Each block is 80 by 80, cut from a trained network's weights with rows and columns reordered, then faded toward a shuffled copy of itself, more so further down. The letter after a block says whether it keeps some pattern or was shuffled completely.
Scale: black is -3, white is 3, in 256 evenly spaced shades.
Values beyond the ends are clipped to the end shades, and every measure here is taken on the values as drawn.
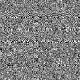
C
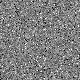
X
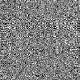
C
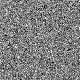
X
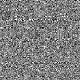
C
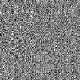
C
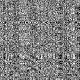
C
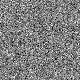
X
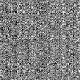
C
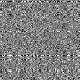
C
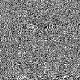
C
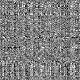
C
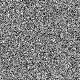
X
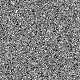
X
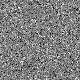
X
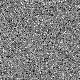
X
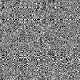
C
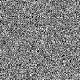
C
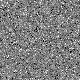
X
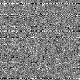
C
